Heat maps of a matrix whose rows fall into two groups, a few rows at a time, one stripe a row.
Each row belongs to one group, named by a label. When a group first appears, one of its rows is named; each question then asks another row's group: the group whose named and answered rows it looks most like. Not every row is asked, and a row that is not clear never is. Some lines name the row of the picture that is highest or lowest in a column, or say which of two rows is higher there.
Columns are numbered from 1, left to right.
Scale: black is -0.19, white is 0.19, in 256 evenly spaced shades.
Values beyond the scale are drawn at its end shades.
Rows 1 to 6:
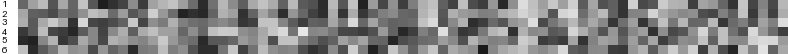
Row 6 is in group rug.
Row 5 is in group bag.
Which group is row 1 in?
rug
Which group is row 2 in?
rug
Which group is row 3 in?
rug
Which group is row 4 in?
bag
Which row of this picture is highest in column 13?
4
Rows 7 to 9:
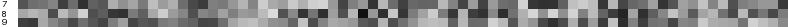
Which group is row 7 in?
bag
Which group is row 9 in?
bag
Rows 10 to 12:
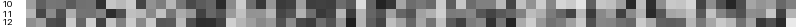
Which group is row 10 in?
rug
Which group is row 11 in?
rug
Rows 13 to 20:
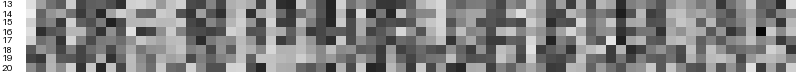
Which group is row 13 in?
rug
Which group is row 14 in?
rug
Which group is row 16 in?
rug
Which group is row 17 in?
rug
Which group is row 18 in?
bag
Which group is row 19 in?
bag
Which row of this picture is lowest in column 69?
16
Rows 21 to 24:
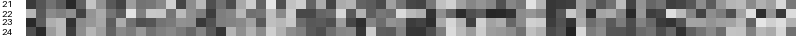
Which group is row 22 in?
rug
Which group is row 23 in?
bag
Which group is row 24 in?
bag
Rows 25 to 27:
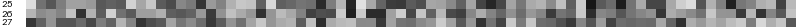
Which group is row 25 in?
rug
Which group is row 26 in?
rug
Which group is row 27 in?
bag
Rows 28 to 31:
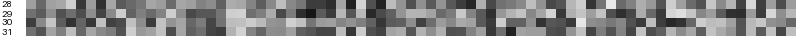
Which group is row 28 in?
rug
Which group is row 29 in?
rug
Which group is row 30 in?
bag
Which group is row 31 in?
rug
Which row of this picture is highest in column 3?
30
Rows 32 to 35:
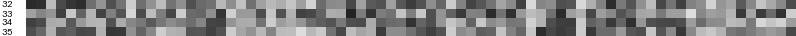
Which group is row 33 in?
rug
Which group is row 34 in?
bag
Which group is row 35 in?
bag
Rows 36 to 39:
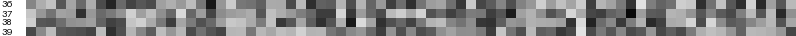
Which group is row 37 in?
rug
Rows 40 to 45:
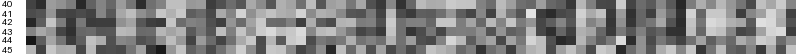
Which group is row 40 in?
bag
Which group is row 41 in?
bag
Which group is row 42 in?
bag
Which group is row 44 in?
bag
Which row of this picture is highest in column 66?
45
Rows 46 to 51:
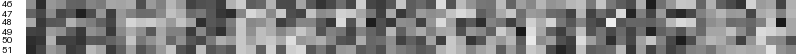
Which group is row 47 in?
bag
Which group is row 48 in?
rug
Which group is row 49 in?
bag
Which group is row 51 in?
bag
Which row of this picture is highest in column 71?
49
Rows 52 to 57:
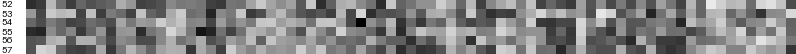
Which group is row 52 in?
bag
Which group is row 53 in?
rug
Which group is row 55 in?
bag
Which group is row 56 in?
bag
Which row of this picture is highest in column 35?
56
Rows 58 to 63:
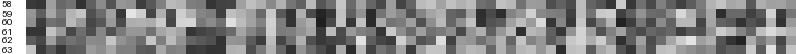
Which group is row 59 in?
rug
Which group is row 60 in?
rug
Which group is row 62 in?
rug
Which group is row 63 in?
rug
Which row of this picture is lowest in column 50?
61
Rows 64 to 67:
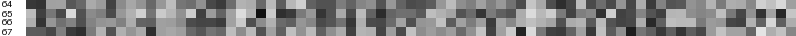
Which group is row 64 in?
bag
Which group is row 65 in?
rug
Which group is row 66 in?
rug
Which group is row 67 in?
bag
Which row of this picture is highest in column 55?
66
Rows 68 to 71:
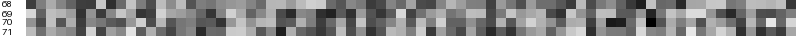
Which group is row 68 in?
bag
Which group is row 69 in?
rug
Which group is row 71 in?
rug
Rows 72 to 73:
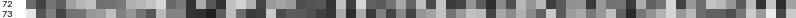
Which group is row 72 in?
rug
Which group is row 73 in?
rug
